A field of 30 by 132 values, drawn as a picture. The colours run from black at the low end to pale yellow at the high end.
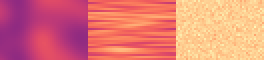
It is made of 1 by 3 panels. Panel 1,1: middling, smooth. Panel 1,2: high, streaked across. Panel 1,3: very high, fine-grained, faint in contrast.
